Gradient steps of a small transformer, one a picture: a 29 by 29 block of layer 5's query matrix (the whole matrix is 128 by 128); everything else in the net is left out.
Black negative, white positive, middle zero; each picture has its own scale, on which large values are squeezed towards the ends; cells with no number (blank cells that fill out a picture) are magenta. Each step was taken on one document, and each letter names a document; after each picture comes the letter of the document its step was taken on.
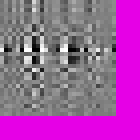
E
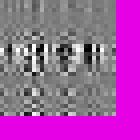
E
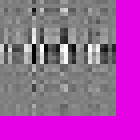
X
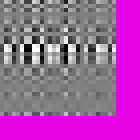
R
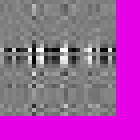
X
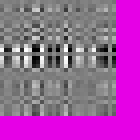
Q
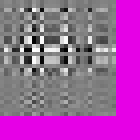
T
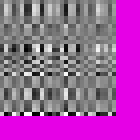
R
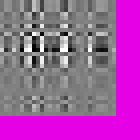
T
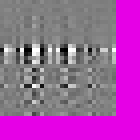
E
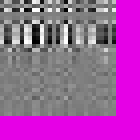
Q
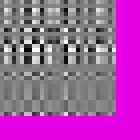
R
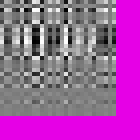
Q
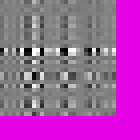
E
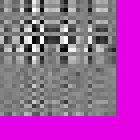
T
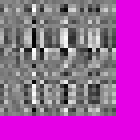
X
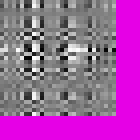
E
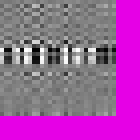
Q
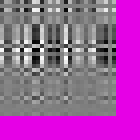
Q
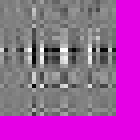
X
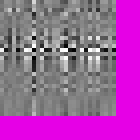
X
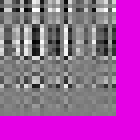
Q
